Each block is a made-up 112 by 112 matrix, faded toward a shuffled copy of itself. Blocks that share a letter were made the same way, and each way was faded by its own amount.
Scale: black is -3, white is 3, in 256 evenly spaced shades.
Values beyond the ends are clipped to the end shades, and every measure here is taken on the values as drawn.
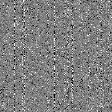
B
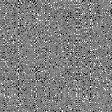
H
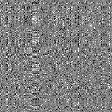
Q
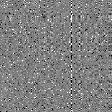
H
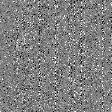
B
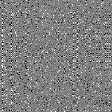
H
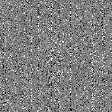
B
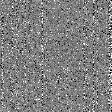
B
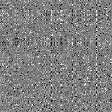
H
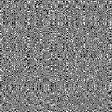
Q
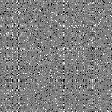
H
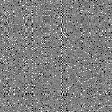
H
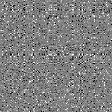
H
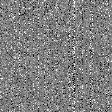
B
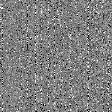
B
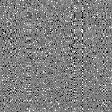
H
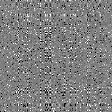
H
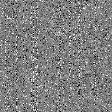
B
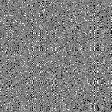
H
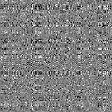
Q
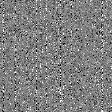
B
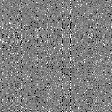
H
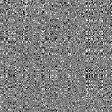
Q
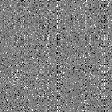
H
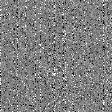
B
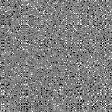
H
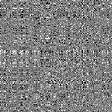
Q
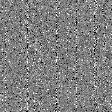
B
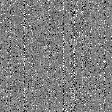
B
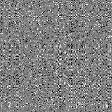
H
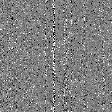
B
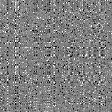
H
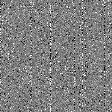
B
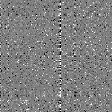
H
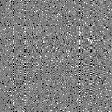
H
